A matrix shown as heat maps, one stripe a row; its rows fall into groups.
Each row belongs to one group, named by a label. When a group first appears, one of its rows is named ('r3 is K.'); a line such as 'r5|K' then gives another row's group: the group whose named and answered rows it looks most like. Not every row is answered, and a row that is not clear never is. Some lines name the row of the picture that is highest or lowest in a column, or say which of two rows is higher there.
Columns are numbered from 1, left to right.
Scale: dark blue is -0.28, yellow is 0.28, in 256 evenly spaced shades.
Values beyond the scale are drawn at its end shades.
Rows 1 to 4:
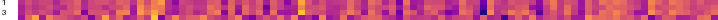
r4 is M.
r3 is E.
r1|E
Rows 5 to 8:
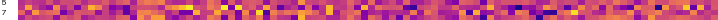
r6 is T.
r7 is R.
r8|E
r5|E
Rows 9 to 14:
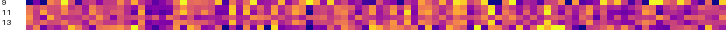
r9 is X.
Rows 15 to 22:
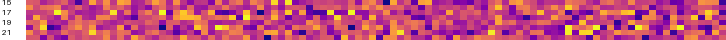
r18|T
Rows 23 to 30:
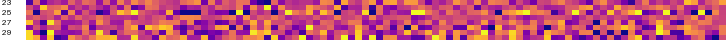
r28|E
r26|T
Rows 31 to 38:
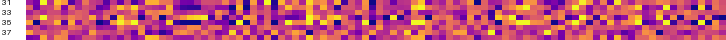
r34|X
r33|E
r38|R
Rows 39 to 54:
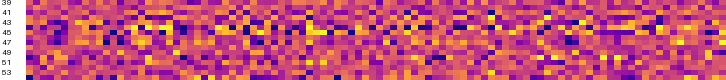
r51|R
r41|E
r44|E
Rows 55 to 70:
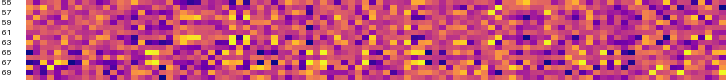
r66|X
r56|X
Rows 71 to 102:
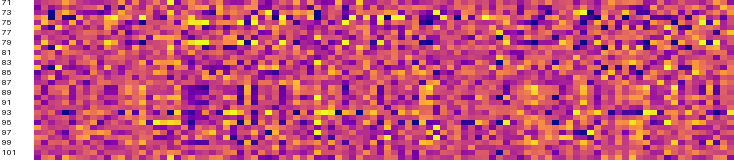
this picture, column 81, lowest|74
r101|E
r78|E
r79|T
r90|E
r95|E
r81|M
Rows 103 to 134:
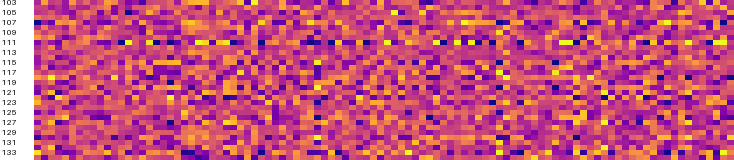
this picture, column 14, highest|111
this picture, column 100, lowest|118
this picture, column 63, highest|111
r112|M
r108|T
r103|T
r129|T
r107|X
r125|X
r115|E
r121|M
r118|X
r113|T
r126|X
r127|M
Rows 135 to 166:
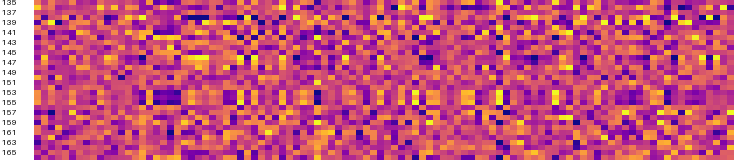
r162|M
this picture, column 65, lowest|136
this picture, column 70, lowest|139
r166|E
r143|T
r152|M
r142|E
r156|E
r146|T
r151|E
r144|M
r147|T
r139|M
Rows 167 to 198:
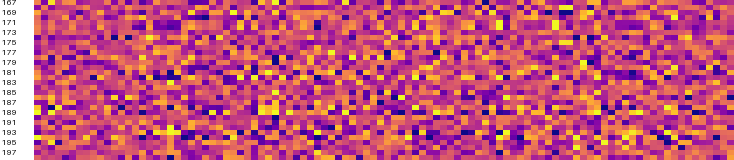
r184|E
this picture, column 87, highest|189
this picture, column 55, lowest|193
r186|X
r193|E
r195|M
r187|R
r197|E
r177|R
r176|E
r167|R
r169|R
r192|M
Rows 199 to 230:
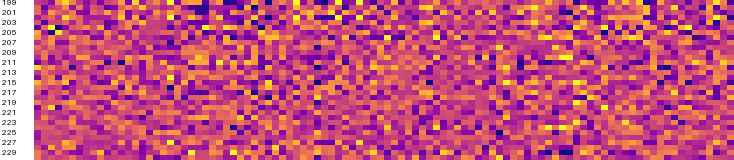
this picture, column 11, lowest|211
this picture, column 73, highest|206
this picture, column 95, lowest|206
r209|T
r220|M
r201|R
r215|X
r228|R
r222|T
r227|M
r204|M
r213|T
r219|X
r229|R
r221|E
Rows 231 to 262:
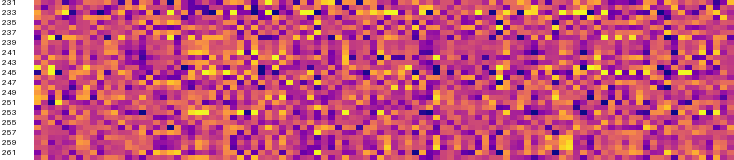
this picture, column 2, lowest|232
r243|T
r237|E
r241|T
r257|E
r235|E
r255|M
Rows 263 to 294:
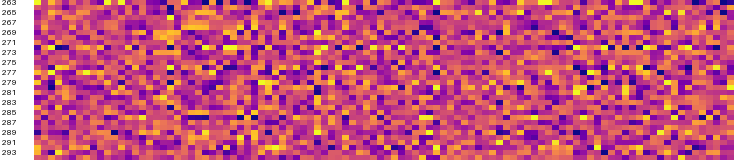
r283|E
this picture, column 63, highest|280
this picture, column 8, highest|277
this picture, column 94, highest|272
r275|X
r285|T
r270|R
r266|M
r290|T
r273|E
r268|T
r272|M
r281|X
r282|R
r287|R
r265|X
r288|E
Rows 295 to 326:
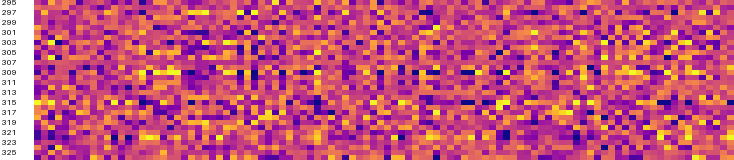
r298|E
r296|X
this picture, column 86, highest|309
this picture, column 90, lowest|315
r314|T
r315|X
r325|R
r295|R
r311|E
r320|M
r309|E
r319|T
